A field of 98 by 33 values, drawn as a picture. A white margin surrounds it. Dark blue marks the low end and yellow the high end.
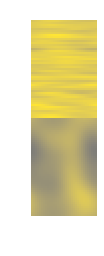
It is made of 2 by 1 panels. Panel 1,1: very high, streaked across, faint in contrast. Panel 2,1: high, smooth.
